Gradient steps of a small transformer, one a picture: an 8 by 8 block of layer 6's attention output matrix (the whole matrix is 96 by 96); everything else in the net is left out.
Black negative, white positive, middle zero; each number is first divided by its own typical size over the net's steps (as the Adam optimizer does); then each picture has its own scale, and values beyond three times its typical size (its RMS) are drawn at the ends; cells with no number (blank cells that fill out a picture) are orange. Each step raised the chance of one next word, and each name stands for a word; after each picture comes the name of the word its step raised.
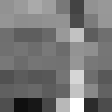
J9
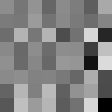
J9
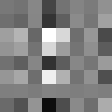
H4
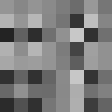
J9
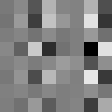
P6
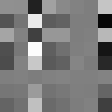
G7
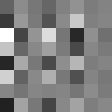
H4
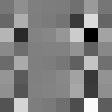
H4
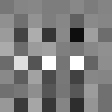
J9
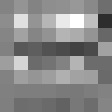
P6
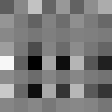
G7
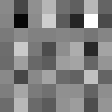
P6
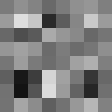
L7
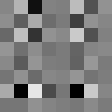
G7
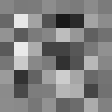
L7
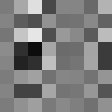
G7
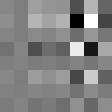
P6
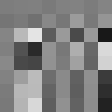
J9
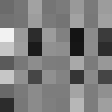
H4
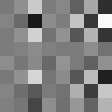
L7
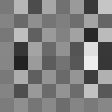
G7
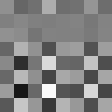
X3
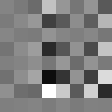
X3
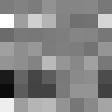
L7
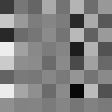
G7
